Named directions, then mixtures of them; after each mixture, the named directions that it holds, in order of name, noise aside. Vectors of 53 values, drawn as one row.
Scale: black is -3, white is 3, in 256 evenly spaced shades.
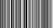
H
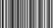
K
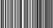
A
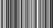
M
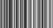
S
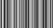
K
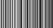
A, H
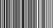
A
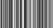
A, S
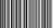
H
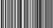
A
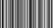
K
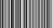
H, K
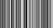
H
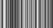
K, M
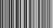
H, K, S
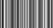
K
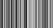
H, M, S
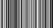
M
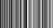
H, S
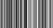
H, M, S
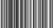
M, S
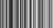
K, S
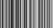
H, K, S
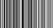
A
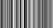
A, H, S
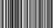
A, K, M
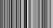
H, S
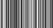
M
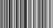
S
